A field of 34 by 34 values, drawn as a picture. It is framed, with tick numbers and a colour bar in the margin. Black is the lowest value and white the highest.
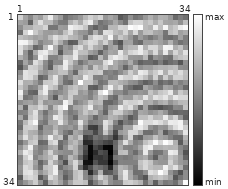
Rings: centred on the bottom right. Ninth with the lowest average: bottom middle. Dips: one, in the bottom middle. Odd rows or columns: none. Mirror symmetry: none.
